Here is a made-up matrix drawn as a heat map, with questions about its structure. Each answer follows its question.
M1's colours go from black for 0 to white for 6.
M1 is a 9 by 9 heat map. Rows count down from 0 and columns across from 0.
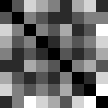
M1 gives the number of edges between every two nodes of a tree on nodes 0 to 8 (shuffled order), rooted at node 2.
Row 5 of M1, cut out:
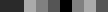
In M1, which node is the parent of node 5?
1
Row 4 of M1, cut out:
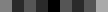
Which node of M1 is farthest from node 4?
8
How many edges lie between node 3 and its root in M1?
3
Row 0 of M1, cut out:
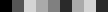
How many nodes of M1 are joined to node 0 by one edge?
2
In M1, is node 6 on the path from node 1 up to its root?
yes
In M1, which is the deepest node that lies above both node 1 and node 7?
6
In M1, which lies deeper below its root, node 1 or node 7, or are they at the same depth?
node 1
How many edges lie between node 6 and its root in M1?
1
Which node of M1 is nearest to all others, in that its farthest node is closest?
1
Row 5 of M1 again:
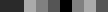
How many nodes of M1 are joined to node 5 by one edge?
2
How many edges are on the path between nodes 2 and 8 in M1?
6
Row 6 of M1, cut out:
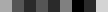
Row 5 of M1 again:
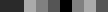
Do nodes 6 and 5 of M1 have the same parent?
no
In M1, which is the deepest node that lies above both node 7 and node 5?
6
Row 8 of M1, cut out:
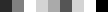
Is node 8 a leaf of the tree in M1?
yes
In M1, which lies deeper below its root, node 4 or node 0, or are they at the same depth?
node 0
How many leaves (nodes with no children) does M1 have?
3
